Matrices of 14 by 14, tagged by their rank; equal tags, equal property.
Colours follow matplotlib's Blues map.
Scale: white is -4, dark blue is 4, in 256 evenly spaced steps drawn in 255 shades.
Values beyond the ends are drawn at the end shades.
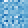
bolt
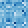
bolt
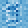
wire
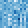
bolt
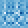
wire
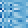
wire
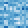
bolt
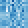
bolt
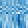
wire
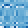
wire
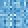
bolt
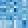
wire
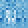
wire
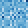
bolt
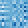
wire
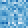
bolt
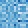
wire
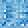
bolt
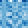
wire
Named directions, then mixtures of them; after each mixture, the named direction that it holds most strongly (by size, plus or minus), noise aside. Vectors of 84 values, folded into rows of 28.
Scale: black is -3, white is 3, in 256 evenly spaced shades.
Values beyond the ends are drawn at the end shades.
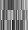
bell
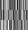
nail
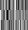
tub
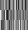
tub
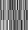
nail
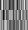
nail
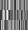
tub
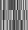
nail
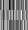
tub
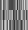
nail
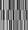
nail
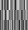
tub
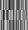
tub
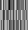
tub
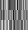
nail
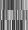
bell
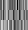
nail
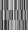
nail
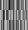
tub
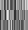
tub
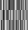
tub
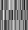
bell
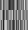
bell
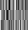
tub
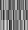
nail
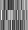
bell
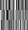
tub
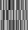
tub
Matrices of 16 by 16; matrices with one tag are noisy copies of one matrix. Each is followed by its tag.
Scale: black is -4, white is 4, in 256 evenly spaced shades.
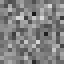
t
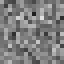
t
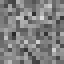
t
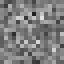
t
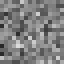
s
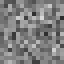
t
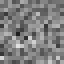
s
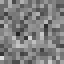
s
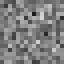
t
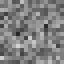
s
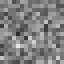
s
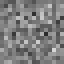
t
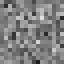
t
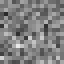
s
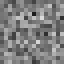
t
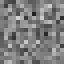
t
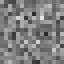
t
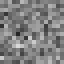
s
